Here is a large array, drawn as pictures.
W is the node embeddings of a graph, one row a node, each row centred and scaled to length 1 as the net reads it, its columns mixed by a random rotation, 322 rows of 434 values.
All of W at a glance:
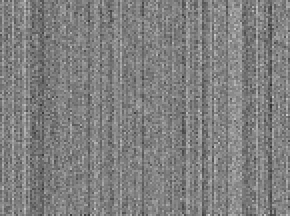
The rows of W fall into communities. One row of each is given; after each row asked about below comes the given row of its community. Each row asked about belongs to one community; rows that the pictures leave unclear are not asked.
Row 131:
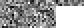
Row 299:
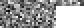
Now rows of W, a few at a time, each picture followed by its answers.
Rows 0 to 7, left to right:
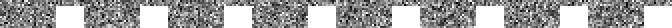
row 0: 299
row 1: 299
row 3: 299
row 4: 131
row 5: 131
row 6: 131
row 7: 131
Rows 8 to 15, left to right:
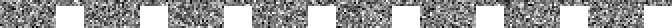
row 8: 299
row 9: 131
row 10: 131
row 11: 131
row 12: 131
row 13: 299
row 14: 299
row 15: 299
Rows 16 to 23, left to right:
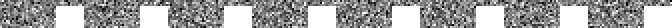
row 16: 131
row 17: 131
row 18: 299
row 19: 131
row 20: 131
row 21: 131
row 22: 131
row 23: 131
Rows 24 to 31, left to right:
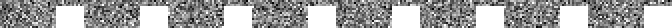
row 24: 299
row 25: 131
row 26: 131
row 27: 299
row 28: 299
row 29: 131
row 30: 299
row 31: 299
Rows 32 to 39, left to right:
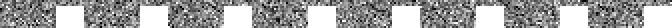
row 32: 131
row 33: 131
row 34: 299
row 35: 131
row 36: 131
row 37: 299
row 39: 131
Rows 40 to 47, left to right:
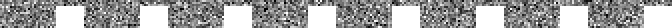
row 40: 131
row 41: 299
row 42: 299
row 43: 299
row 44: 299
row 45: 131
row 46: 299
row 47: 299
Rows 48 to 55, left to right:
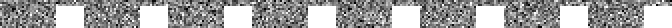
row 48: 299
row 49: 131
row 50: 131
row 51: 299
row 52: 299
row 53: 299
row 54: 299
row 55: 299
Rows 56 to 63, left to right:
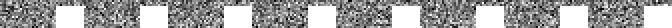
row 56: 299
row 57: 299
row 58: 131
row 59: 299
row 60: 131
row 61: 299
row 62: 131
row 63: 299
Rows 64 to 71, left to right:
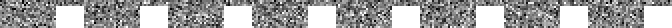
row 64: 299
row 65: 131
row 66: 299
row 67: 299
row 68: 131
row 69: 131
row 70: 131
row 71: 131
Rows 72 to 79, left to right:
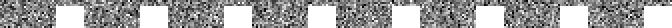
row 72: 299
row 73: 131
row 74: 131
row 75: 299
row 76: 299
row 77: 131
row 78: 299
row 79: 131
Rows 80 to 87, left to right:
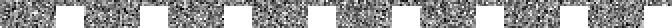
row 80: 299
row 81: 131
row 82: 299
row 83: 299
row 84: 131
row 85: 299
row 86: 131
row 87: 299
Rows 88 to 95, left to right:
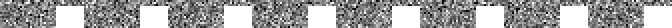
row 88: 131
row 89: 131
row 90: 299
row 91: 299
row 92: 131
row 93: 131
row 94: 299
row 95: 131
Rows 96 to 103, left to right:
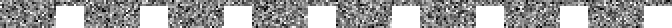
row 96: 299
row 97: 131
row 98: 131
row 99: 299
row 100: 299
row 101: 131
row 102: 299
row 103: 299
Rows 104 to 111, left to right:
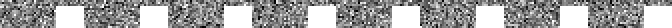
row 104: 131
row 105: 131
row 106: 299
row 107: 299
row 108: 131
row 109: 299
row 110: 131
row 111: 299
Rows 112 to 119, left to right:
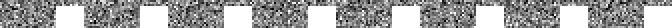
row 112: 299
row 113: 131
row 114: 131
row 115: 131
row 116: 131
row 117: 299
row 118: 299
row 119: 131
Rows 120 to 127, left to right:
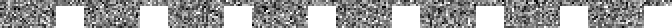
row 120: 131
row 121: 299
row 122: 131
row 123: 299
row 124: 299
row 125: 131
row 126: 131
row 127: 299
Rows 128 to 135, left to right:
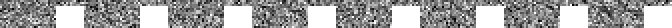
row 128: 299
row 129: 299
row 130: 131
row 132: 299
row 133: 131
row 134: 299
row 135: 131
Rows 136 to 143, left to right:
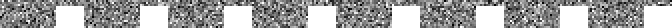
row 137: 299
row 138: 131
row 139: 299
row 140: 299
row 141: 131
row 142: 299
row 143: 131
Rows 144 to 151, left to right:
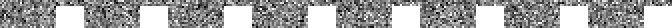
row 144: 131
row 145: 131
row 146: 131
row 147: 299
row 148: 299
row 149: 299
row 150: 299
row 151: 299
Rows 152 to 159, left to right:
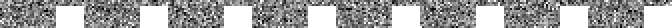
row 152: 131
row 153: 131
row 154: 299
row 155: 131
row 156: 299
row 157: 299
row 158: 131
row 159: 131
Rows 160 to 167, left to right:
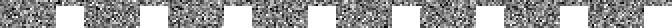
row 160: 299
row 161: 299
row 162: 299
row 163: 131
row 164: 299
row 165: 299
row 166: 299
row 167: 299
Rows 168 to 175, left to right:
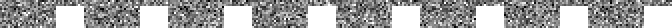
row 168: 131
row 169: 131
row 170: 131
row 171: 299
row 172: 299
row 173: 299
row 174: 131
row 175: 131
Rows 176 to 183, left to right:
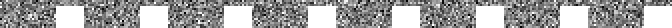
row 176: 299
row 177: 131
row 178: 299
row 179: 299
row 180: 131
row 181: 299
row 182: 131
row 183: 131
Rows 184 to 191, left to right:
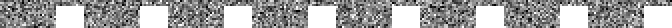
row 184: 299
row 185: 131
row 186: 131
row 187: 131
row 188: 299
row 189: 131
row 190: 299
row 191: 131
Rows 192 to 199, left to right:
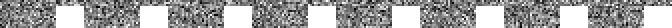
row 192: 299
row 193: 131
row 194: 131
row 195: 299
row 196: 131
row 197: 131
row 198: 131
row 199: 131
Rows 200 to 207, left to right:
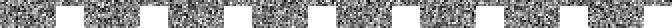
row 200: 131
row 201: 131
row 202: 299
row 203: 131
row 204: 131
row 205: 131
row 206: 131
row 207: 299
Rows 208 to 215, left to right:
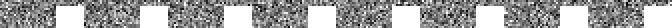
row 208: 131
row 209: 299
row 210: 299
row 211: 299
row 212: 131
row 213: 131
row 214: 131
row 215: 131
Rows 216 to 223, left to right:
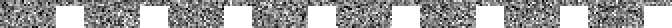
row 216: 299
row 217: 131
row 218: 299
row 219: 299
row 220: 299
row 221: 299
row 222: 299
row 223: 131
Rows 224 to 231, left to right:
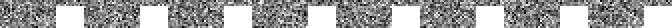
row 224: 299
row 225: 299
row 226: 131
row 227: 131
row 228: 299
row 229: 131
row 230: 131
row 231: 131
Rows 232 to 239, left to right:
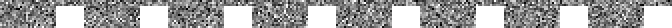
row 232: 131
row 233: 299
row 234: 131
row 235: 299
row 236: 299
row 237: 299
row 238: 299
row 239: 299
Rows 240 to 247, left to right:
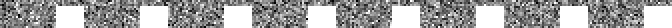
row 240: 299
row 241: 131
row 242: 299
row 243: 299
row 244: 299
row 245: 299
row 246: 131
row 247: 131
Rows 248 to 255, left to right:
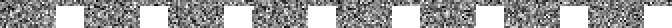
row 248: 299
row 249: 131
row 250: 299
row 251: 299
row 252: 299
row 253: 131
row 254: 131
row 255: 299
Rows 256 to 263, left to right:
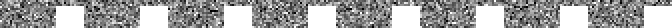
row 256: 299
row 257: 299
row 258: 131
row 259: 299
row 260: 299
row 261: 299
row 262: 131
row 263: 131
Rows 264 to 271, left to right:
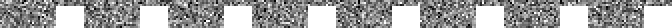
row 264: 131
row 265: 299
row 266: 299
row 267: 299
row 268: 131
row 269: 299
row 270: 299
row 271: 131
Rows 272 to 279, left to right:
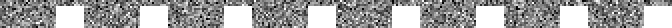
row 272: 299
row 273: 131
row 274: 299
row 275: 131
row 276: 299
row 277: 131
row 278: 299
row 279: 299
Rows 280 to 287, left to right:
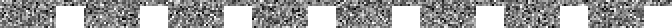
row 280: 131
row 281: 299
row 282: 131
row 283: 131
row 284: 131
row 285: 299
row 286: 299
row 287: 131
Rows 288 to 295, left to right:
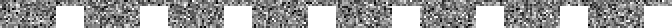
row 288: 299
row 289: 131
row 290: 299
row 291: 131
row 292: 299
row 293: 299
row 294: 299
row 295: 299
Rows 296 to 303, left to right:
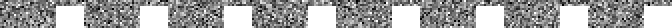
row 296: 131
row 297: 299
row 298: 131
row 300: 299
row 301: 131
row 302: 299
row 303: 299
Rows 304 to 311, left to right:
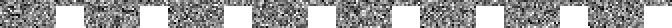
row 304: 299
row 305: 131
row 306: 299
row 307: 131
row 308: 131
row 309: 131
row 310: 131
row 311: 299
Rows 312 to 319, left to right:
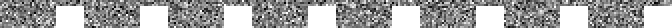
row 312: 131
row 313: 131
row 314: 299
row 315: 299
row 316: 299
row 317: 131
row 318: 131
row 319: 131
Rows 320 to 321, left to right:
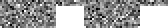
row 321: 299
